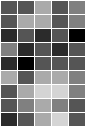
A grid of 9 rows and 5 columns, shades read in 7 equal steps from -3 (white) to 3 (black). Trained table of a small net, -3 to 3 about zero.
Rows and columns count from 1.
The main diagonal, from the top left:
1 -1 2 2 1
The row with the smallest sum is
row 7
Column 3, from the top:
-1 -1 2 1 1 -1 -2 -1 -1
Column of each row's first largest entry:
1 1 5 2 2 2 1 1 1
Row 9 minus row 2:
1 2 0 -3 1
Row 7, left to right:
1 -1 -2 -2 0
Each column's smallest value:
-1 -1 -2 -2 0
